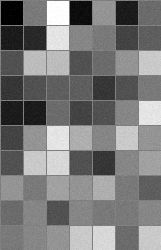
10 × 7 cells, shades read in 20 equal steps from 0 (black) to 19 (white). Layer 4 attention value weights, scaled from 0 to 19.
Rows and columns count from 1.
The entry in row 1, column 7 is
8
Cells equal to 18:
0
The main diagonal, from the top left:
0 3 14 7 6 15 12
